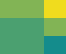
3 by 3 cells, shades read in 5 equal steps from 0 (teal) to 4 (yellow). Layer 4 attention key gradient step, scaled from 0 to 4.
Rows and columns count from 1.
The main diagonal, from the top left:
2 1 0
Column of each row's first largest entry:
3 3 1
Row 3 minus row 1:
-1 -1 -4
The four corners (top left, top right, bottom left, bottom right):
2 4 1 0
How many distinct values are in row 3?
2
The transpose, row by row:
2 1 1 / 2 1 1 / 4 2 0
